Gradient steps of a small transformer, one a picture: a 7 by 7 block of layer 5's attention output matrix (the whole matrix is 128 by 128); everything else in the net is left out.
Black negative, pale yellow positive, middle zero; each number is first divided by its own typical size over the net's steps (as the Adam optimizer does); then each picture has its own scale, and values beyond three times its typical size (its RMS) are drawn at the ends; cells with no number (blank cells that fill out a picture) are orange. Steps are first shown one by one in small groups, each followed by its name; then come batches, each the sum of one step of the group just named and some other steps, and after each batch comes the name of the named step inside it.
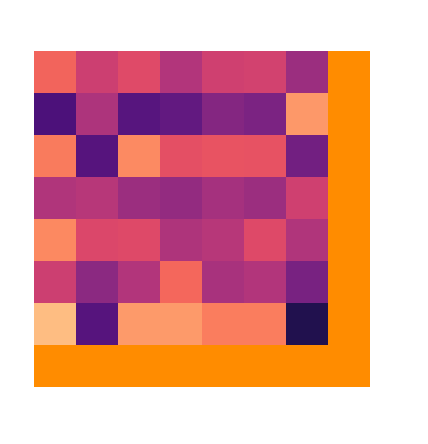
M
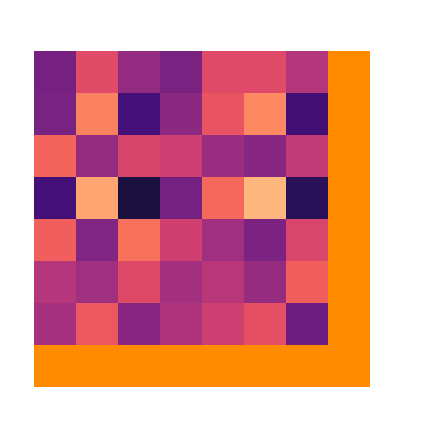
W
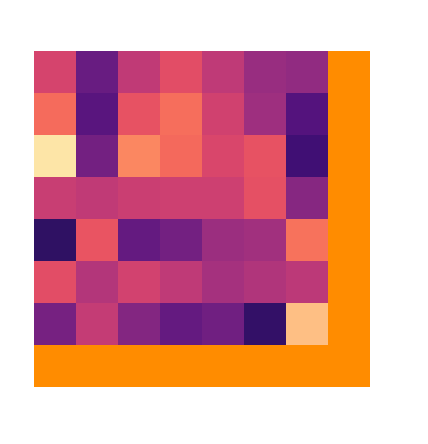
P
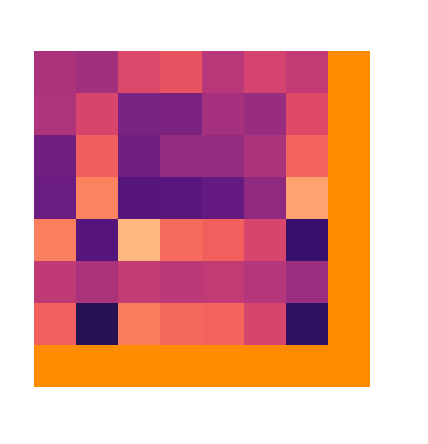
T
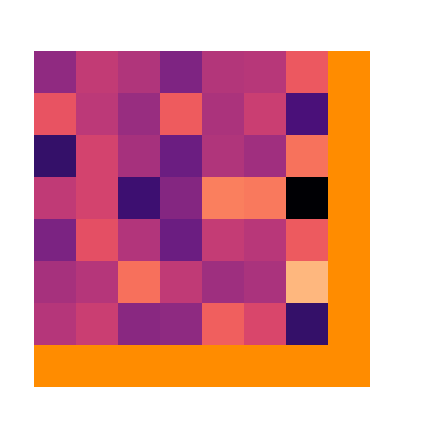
W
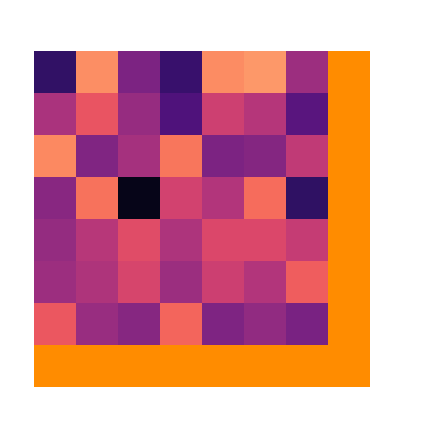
W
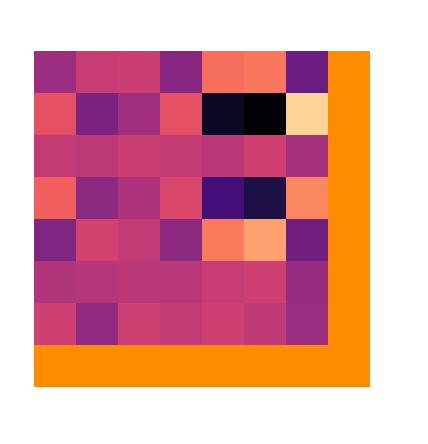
M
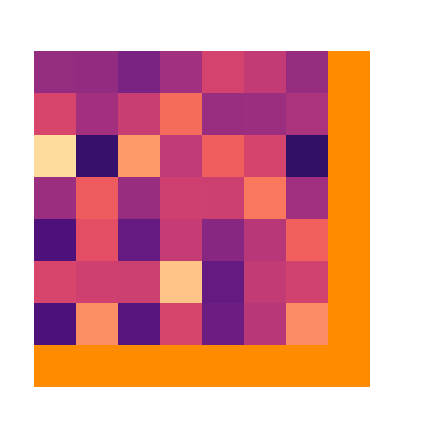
P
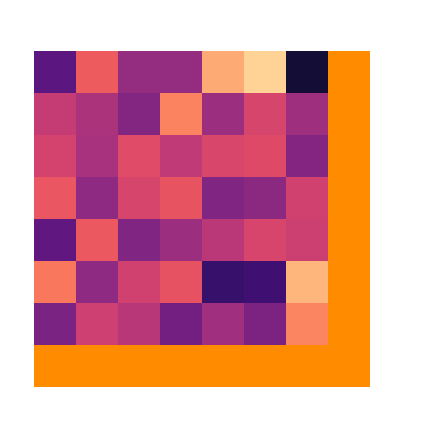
P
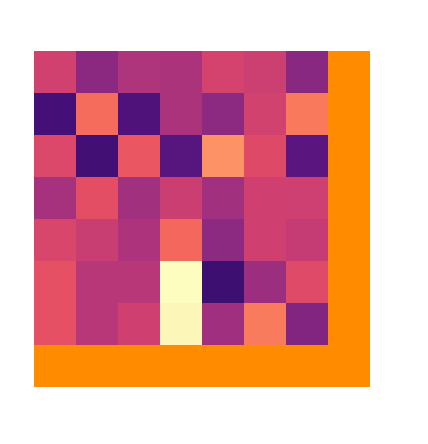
M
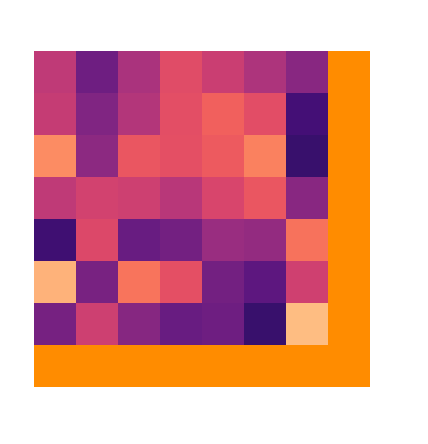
P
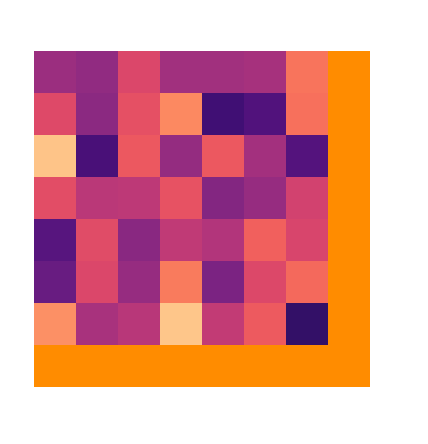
M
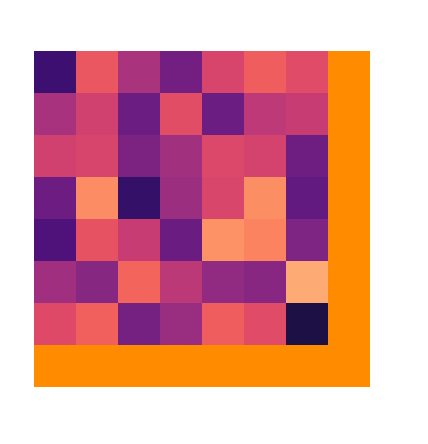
W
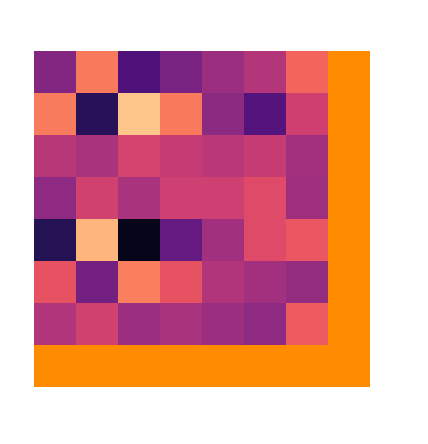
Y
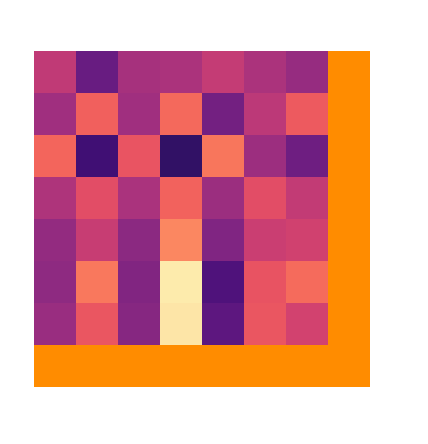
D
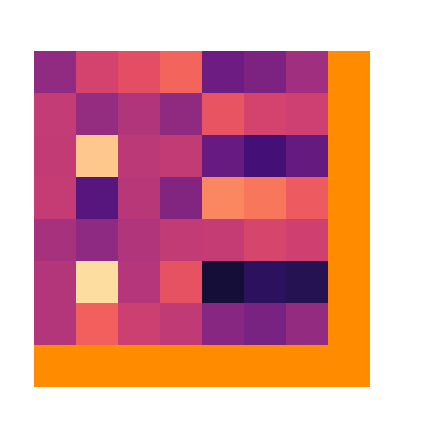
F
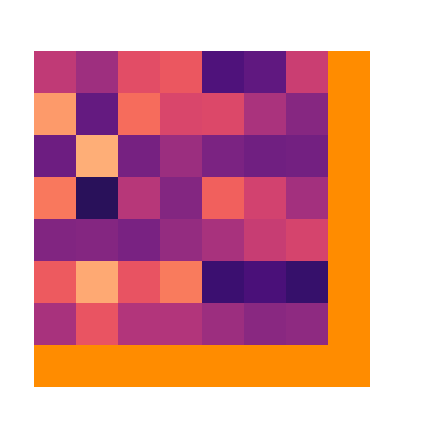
F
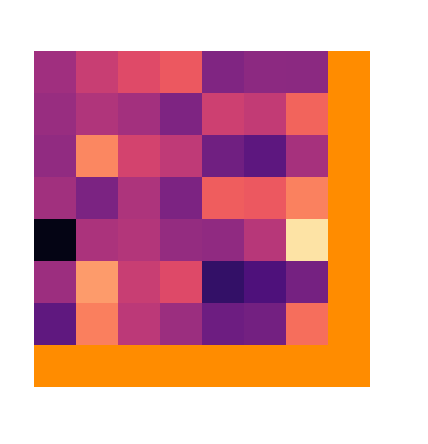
F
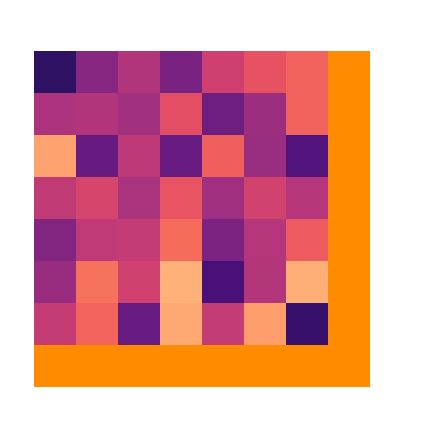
D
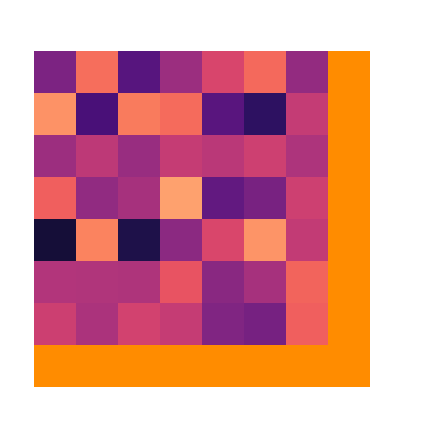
Y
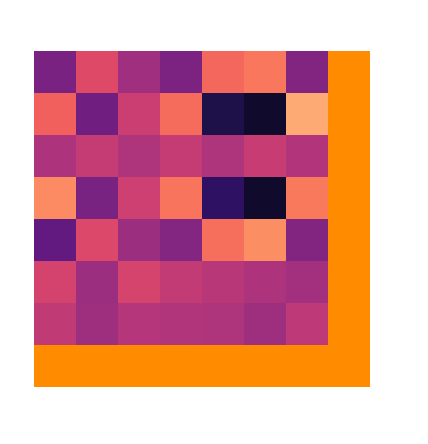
Y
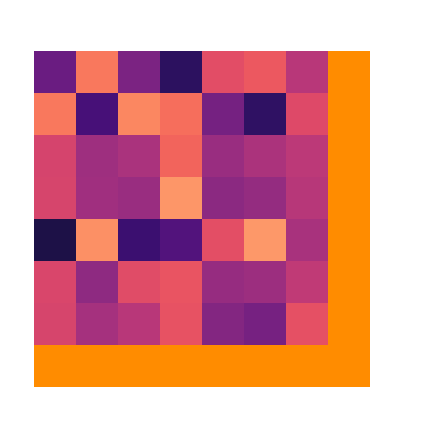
Y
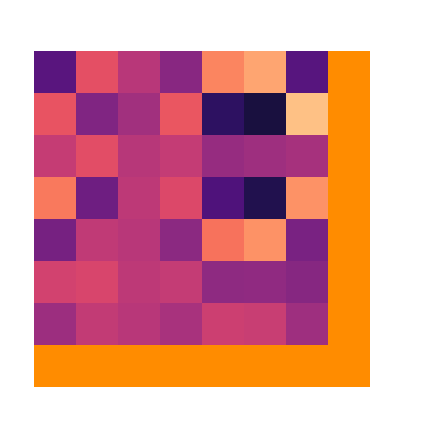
F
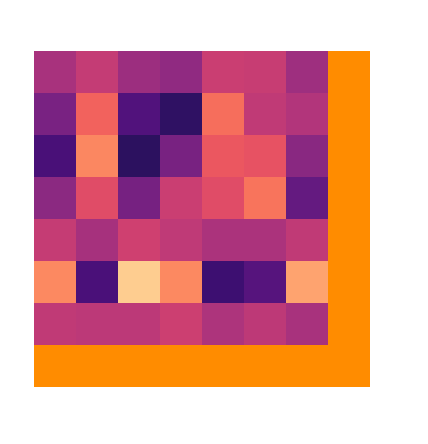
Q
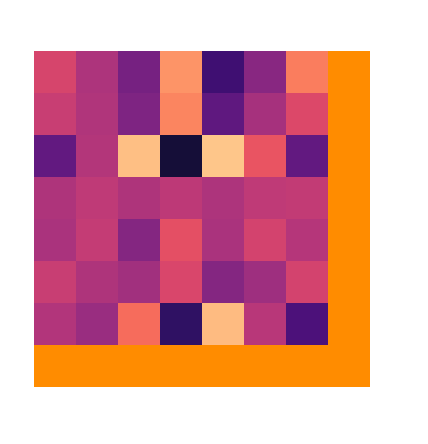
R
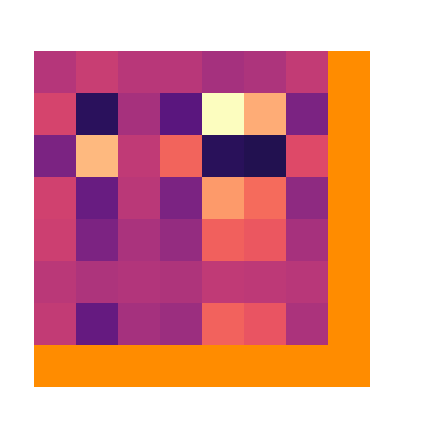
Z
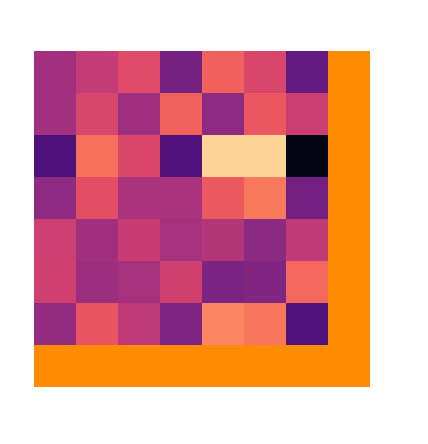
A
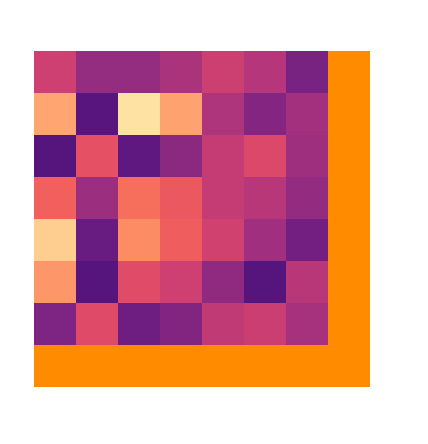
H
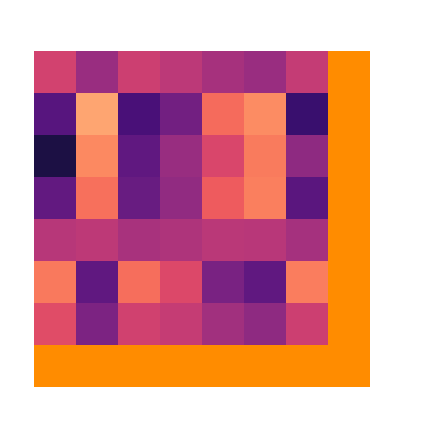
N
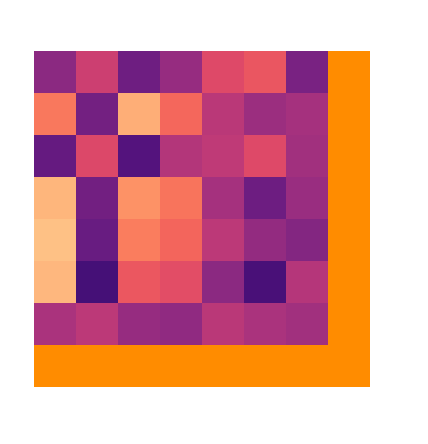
H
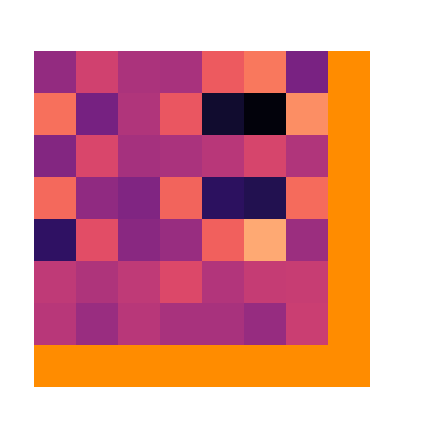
N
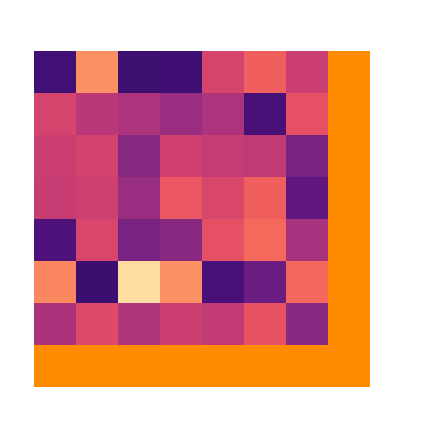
Q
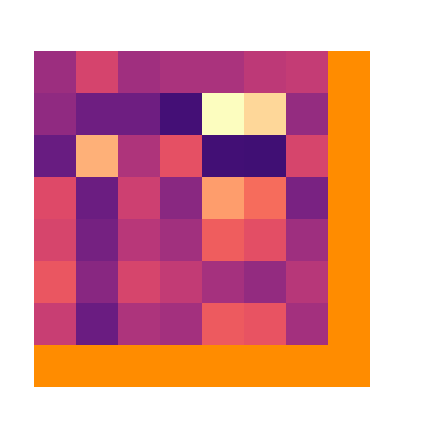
Z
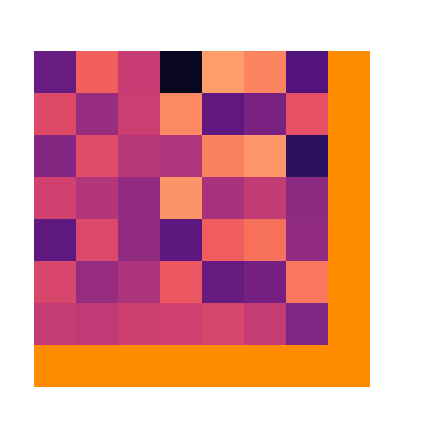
A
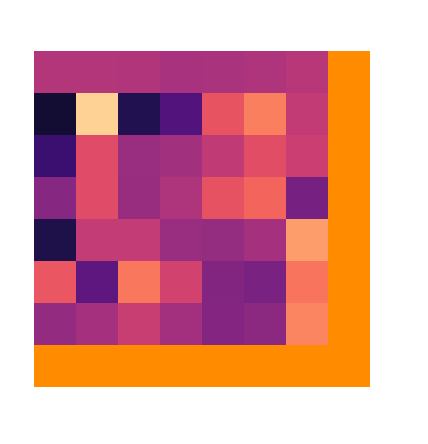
N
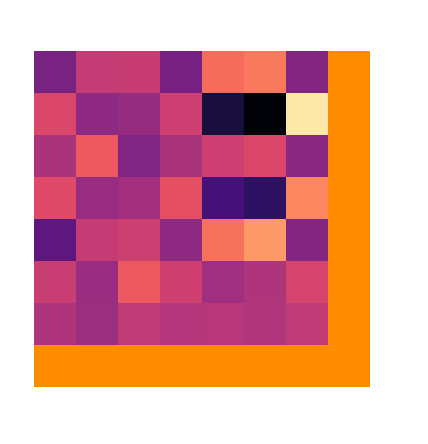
Q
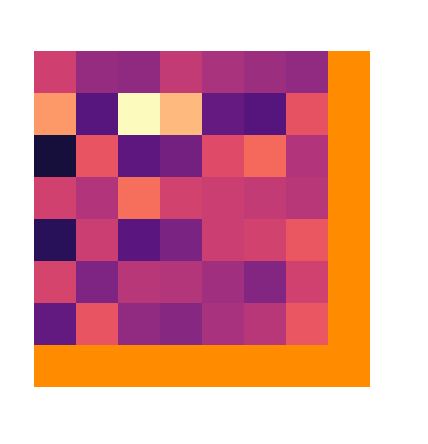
H
